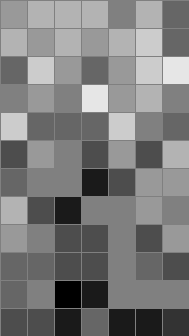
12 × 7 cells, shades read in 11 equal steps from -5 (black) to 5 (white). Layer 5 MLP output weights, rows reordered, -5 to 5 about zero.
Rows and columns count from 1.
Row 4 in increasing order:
0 0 0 1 1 2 4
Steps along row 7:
up same down up up same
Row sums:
8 10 10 8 2 -2 -5 -3 -4 -9 -10 -20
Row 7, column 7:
1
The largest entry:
4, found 2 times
